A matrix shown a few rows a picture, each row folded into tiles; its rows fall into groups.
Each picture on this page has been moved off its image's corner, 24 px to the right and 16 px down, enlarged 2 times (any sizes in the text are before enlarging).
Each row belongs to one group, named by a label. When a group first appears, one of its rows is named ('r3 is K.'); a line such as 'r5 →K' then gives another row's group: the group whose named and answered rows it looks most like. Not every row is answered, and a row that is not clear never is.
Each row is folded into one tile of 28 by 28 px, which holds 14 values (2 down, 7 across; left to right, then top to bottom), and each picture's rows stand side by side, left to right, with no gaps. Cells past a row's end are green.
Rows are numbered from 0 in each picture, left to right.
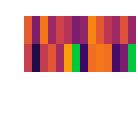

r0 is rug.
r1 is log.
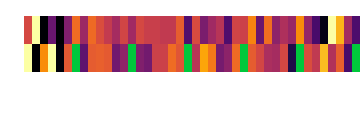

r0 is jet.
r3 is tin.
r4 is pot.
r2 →rug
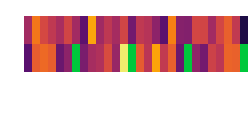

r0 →log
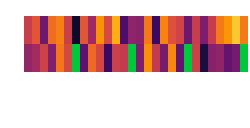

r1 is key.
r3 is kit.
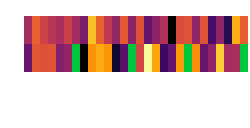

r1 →log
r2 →tin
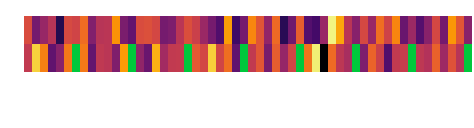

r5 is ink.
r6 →key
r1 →rug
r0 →tin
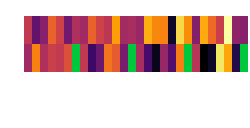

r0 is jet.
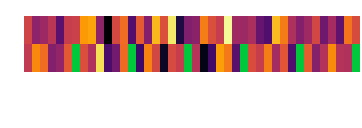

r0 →tin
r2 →key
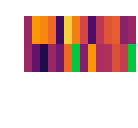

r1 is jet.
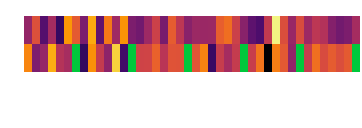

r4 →ink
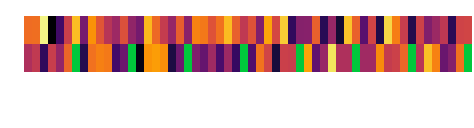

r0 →pot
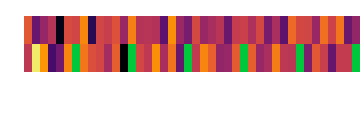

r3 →tin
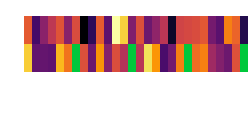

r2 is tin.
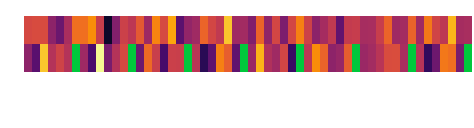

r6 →ink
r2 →key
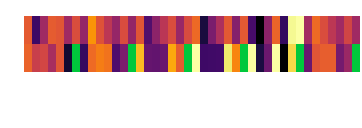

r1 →log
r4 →kit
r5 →log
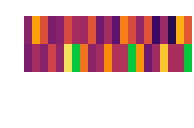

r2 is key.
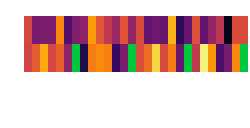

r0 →jet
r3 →tin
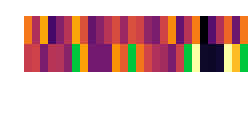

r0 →pot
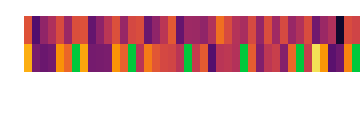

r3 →ink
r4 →rug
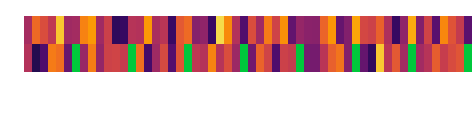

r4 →key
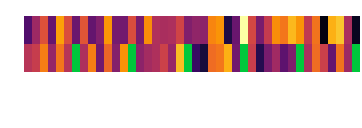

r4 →kit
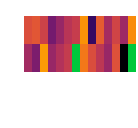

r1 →pot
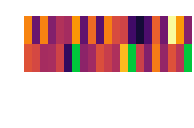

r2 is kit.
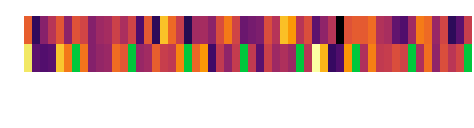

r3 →ink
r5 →tin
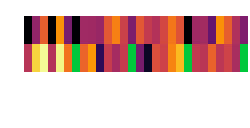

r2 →rug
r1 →ink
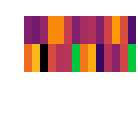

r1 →ink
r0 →ink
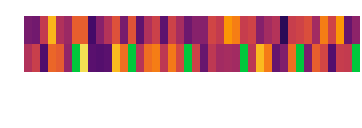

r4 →tin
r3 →kit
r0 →ink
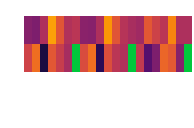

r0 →ink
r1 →ink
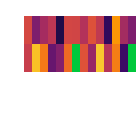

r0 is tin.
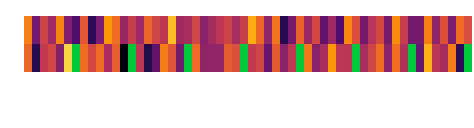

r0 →rug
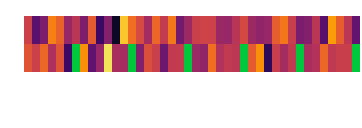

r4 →ink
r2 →key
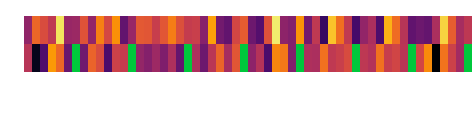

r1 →key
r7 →ink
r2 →kit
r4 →ink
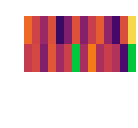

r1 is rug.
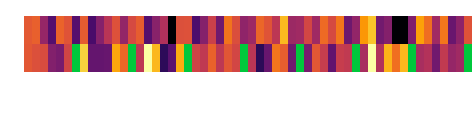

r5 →key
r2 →tin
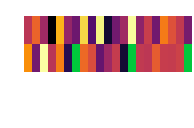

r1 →pot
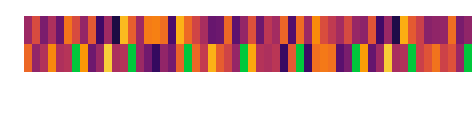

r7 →jet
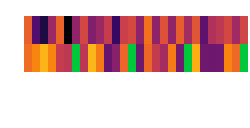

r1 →tin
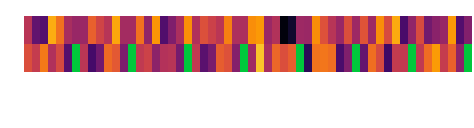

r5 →log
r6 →key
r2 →pot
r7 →jet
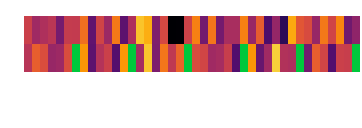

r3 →pot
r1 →rug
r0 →tin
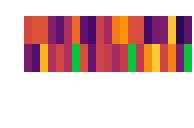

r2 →jet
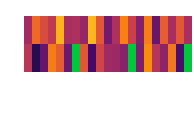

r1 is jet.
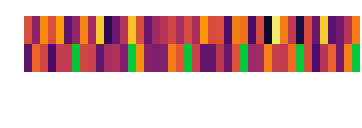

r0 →key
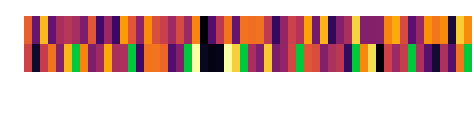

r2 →log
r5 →pot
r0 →rug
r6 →ink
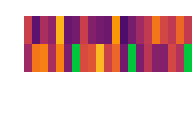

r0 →jet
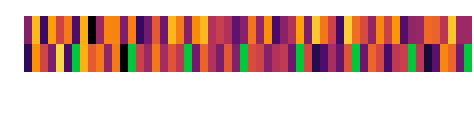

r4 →pot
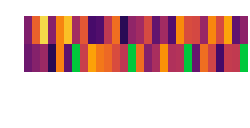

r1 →jet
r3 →key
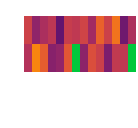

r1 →key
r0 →tin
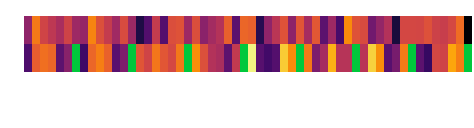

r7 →rug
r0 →log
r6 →tin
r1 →log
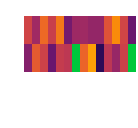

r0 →key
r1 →ink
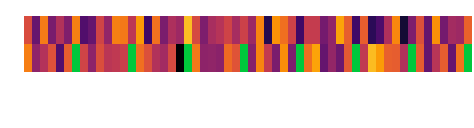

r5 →ink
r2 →pot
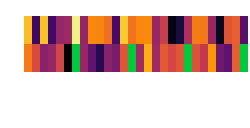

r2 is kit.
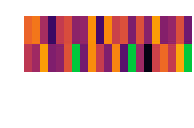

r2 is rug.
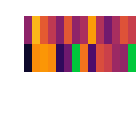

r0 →log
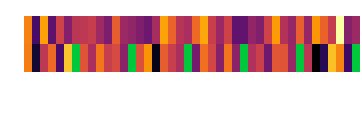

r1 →jet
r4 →ink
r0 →rug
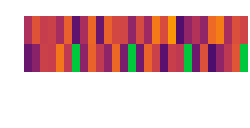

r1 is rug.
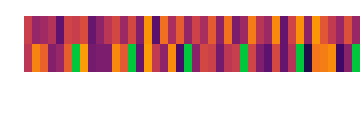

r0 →tin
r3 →key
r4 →kit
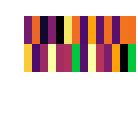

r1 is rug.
